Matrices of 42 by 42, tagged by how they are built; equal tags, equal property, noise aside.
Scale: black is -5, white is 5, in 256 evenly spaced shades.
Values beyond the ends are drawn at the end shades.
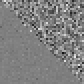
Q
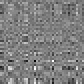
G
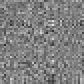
G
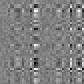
G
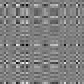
G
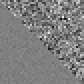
Q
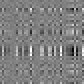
G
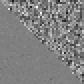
Q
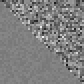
Q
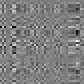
G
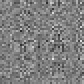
G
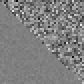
Q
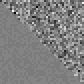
Q
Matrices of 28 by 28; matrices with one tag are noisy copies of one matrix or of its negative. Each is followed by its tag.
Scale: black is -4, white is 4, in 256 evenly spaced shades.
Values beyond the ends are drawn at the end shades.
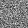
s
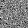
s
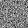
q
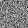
q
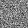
s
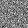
q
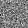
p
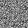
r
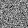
s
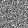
q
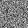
q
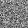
p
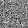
p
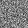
q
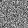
q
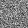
s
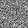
r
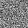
s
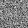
s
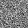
s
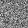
p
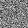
s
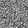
r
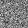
p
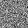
q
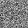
p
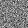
q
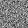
q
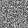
q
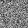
p
